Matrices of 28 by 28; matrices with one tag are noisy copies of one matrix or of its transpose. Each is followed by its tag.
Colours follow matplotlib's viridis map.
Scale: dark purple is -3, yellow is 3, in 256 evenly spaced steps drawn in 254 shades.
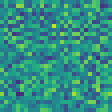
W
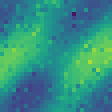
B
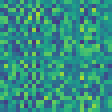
W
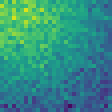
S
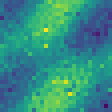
B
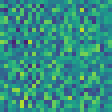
W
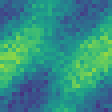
B
